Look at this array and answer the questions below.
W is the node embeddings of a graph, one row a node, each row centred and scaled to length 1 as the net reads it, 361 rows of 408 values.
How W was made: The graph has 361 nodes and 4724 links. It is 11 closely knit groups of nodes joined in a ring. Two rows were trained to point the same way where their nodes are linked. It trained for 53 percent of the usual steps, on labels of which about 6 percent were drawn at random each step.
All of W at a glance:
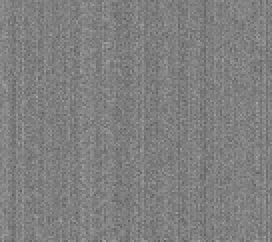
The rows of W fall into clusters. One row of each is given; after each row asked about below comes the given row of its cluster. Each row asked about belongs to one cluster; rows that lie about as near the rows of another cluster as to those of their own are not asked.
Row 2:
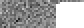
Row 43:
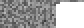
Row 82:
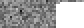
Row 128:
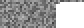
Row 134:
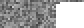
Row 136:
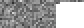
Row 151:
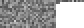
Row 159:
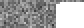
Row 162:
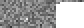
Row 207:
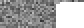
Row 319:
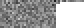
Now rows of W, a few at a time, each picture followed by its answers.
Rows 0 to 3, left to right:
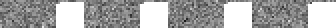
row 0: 82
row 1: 136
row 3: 207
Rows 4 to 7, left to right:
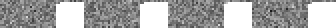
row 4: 162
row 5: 151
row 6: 162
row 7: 128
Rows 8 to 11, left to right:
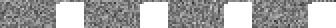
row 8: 207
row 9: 128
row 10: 43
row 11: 151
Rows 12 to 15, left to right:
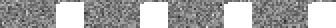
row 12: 2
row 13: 207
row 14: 151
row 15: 162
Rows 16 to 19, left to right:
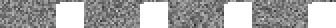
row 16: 151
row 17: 2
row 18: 82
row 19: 207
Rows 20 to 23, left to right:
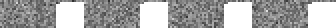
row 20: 159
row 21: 162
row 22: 159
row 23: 151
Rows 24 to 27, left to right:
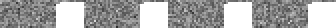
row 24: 207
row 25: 2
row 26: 128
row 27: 136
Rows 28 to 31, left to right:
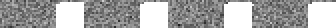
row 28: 2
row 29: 207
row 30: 159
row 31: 319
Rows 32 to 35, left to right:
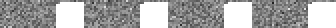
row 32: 136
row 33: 134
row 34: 319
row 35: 162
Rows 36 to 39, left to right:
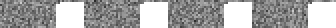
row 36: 43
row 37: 136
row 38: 43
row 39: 43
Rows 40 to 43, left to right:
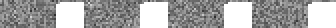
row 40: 159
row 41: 2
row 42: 319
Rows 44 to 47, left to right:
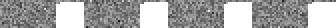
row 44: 162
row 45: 159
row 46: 128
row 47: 207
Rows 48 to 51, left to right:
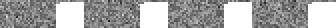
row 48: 82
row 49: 134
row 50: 134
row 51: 159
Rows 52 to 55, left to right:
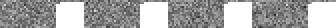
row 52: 319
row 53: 162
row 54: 82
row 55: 82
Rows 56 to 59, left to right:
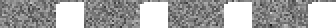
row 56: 128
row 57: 2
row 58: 319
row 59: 159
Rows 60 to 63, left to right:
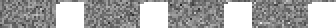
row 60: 43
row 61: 162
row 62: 134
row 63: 136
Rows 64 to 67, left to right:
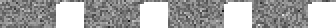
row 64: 207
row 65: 151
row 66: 2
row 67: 43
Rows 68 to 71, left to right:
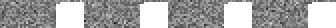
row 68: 207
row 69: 151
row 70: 207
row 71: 151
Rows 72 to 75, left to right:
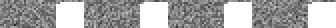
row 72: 162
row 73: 136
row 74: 136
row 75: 162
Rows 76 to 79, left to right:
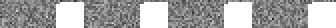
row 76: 128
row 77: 134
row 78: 319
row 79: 151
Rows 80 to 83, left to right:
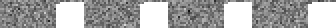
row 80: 128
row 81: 162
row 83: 151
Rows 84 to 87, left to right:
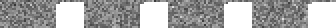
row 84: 319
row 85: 159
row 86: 207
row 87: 2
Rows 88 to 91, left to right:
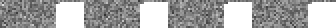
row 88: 2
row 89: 136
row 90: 151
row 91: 151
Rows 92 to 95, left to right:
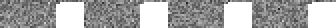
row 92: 134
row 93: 136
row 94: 207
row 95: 151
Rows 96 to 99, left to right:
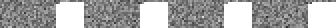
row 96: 136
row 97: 128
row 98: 162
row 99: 207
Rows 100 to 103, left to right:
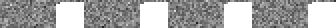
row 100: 207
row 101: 151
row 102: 2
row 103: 151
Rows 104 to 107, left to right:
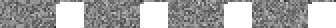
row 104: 136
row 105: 136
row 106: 151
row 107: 151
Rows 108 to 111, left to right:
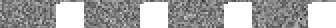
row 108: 43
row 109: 128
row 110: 151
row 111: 82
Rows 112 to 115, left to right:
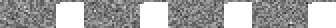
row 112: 159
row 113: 136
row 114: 162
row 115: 207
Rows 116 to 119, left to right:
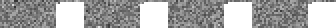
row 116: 319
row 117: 162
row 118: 151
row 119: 162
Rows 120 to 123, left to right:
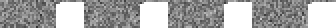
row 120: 159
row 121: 82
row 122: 136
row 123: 2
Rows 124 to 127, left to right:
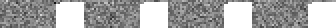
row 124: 207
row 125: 82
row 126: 319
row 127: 82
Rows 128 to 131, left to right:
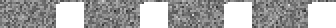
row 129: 43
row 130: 82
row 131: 151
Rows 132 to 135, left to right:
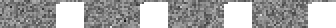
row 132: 136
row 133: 207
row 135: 82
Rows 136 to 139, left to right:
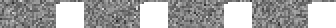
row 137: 162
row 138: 151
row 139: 136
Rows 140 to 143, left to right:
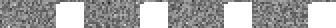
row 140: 151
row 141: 43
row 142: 134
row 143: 128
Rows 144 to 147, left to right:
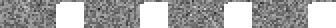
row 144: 159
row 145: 43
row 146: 162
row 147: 319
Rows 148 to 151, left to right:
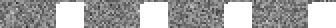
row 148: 82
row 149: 319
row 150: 159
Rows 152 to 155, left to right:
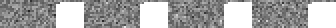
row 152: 134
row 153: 207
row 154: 82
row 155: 128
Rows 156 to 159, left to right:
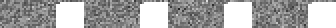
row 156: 134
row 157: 2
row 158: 82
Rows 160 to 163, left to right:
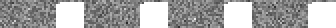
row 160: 128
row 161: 43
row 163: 82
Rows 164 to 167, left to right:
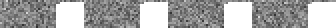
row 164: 159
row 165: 162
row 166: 207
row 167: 82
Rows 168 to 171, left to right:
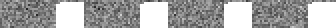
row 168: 2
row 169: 128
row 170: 162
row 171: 207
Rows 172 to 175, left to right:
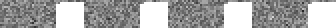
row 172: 207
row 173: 82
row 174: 136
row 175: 2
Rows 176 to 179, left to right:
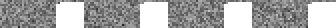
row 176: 162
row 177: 207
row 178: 128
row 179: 128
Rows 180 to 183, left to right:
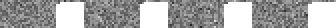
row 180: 319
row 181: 82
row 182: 43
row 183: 136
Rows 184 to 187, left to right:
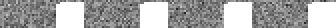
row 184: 159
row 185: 151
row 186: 2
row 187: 82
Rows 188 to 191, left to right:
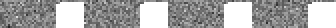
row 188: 82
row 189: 43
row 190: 128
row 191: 134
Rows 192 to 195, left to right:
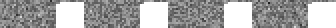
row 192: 136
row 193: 136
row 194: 207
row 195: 82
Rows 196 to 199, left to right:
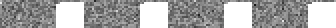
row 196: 2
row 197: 207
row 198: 207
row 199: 134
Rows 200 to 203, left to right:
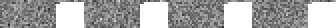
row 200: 134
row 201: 159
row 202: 82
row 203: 2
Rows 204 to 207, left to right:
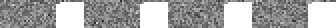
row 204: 134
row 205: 128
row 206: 82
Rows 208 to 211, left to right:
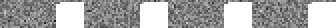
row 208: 134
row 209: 159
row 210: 319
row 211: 128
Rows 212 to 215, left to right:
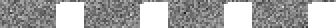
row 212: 162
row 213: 2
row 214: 2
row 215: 136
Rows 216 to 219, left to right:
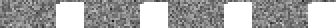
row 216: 151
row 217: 136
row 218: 128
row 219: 136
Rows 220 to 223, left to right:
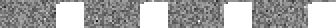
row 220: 128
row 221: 162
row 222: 43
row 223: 43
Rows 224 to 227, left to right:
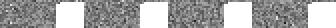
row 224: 207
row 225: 2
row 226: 43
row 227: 128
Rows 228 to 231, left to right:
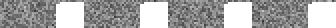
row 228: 159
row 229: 319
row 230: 128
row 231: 319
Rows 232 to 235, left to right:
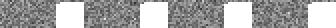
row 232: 162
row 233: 207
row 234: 207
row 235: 128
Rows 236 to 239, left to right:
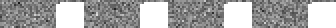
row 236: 319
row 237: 319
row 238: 128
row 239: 128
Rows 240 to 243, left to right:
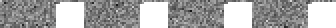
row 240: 43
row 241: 2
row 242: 151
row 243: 2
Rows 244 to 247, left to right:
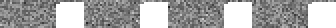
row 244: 134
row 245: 162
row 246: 319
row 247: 159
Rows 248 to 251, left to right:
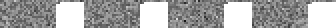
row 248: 319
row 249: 159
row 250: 134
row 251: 2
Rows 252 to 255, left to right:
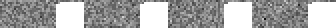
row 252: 128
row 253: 207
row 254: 43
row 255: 162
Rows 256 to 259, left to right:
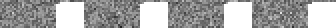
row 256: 136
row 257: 82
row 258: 136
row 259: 151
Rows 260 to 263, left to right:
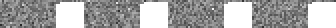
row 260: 151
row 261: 82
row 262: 162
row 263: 162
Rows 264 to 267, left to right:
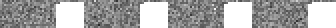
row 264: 43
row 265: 159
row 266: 134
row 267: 151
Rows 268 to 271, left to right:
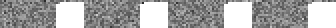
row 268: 128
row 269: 162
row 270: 319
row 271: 207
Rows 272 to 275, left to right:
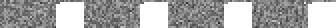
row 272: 134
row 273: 43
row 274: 162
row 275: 43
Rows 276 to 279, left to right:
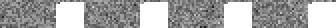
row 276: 207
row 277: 82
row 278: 2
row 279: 319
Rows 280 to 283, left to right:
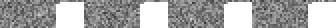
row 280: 136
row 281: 82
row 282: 128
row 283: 159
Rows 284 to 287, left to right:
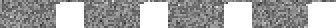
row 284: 151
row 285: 134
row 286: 207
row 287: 136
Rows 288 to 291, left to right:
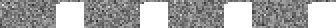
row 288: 2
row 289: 162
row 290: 128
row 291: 128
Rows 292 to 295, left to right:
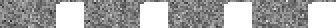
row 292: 159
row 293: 159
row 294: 82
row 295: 159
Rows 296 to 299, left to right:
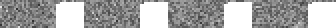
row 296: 2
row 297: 319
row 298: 82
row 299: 207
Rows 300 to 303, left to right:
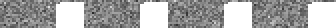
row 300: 207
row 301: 159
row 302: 207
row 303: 134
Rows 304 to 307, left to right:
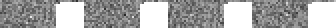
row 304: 43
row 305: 319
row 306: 43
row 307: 82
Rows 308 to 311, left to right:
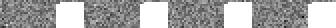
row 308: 151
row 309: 82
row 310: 136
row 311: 2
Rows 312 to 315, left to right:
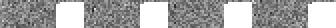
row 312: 159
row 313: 162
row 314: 319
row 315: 162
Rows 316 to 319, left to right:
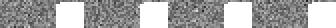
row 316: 151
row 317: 2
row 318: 207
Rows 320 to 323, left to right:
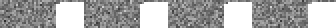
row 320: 151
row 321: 128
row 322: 162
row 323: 136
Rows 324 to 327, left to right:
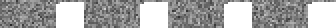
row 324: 128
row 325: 43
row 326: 159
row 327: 43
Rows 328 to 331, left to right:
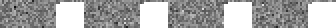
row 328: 151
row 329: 151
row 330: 151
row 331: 159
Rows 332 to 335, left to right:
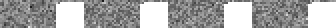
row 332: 159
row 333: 162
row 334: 134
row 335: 82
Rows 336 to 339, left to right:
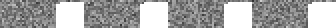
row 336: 2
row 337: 207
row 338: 159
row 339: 319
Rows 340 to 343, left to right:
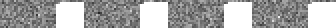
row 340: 136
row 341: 136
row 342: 136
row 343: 128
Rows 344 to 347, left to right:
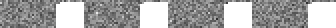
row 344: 159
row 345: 82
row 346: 162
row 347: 128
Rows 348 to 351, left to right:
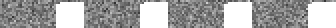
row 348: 151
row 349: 159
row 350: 128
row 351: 82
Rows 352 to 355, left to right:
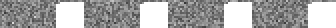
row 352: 128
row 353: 128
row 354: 207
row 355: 82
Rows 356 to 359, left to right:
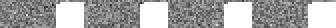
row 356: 319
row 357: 159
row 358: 151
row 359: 43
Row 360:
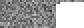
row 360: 319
